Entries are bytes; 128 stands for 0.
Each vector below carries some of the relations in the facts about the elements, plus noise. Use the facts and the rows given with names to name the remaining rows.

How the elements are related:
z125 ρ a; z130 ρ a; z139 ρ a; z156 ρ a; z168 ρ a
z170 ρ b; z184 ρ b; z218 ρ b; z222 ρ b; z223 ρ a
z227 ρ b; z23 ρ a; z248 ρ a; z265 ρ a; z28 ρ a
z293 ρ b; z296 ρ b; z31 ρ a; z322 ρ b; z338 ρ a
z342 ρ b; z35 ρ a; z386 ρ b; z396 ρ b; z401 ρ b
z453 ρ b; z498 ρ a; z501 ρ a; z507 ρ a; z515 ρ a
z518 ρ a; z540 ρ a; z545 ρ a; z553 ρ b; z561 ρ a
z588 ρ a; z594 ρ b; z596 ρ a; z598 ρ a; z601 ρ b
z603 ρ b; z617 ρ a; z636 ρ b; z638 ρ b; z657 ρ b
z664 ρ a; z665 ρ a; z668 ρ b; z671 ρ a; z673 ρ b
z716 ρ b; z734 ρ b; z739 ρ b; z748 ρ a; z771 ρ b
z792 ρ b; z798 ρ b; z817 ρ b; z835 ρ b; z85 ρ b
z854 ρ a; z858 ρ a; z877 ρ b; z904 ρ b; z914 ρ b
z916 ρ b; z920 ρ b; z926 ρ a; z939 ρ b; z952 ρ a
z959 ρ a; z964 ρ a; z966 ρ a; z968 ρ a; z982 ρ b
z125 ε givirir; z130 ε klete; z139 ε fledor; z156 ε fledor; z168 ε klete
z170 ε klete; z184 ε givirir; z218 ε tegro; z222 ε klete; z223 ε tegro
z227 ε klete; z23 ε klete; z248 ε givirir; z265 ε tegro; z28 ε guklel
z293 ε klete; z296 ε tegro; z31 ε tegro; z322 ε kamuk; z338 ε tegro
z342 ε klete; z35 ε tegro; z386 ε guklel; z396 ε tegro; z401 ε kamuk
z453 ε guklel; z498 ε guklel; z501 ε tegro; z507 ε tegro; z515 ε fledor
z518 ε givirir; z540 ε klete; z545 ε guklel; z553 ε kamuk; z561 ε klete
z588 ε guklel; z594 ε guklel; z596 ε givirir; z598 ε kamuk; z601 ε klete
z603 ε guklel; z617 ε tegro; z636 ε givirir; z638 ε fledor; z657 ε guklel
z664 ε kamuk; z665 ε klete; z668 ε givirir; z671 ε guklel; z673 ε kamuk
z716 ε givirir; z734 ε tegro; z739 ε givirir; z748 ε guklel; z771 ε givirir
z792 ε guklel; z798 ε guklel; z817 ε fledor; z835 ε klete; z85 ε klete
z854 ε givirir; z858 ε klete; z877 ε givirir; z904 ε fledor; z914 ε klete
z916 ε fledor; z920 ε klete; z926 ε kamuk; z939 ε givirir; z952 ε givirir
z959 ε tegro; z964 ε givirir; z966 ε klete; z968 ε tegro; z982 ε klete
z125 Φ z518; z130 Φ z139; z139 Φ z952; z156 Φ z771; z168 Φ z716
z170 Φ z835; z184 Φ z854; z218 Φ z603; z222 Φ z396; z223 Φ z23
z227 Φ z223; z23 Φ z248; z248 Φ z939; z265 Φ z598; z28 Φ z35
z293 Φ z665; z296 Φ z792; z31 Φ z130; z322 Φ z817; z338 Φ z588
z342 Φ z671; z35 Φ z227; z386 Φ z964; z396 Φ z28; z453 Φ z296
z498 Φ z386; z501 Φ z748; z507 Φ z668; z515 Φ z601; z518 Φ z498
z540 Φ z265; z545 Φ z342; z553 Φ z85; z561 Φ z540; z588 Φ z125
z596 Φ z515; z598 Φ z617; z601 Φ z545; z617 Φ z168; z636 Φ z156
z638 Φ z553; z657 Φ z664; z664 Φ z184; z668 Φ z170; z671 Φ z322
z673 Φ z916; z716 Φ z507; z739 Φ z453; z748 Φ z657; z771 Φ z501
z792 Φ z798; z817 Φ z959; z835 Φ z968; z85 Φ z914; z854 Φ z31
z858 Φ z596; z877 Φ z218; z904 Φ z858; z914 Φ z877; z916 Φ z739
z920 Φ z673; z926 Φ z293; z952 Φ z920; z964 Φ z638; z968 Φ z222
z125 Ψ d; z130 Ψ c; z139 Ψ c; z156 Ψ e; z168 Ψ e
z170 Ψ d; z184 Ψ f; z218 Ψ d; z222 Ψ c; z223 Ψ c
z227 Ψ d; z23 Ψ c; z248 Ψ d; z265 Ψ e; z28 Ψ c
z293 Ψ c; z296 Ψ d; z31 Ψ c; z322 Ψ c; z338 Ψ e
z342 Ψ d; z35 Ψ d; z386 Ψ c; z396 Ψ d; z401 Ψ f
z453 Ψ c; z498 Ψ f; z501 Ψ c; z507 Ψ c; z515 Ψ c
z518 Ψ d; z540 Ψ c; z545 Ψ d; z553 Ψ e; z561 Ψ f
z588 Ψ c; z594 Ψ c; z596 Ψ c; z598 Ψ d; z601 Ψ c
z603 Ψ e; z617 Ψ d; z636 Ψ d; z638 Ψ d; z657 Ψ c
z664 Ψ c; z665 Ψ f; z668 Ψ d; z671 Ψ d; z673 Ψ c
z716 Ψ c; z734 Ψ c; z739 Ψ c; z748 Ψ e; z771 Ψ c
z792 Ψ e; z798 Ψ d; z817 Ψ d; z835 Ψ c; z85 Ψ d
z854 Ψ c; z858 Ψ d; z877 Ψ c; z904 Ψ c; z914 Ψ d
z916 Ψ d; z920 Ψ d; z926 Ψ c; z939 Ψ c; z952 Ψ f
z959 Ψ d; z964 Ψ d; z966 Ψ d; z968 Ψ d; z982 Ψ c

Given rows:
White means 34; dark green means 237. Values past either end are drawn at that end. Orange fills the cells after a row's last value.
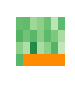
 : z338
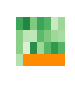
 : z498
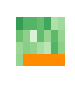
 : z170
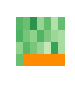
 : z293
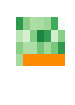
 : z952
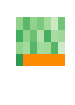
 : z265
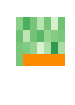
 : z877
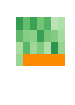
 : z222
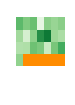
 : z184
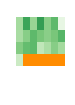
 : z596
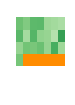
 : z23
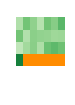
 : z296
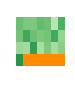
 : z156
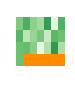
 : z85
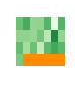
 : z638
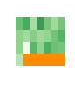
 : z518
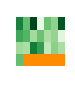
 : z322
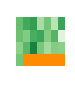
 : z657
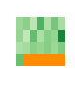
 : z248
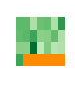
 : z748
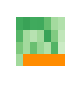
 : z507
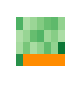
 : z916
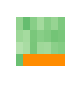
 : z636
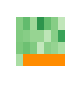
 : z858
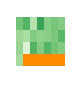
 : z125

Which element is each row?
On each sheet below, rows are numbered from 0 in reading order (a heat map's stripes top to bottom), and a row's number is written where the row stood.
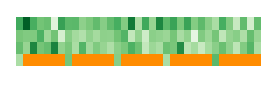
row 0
z386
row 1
z959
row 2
z342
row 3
z545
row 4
z218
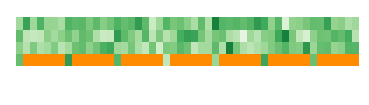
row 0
z617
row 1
z453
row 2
z168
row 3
z854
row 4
z671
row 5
z673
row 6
z904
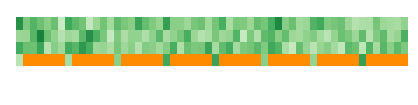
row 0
z130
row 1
z31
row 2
z966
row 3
z920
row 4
z798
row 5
z601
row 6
z668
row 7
z227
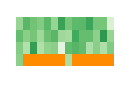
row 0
z501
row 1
z515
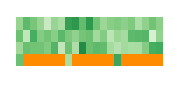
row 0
z223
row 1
z588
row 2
z739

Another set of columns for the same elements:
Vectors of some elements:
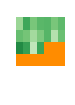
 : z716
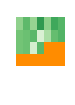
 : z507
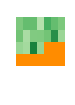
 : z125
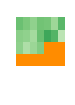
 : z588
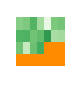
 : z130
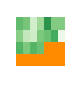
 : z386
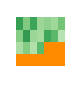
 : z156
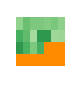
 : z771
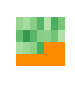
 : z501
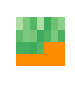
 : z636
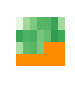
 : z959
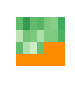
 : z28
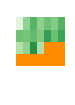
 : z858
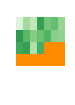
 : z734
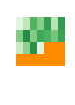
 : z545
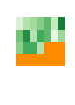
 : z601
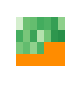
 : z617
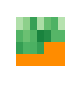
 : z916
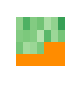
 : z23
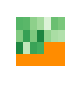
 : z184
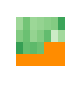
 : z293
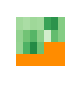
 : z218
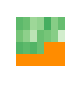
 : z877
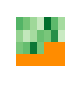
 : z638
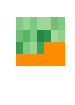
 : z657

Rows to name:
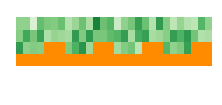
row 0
z401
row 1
z817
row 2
z596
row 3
z673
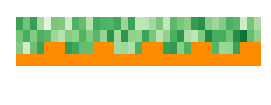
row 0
z854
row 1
z227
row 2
z748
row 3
z396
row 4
z139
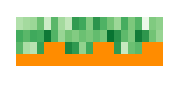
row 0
z664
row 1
z668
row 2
z952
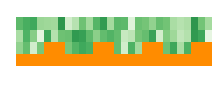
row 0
z168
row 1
z296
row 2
z498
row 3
z553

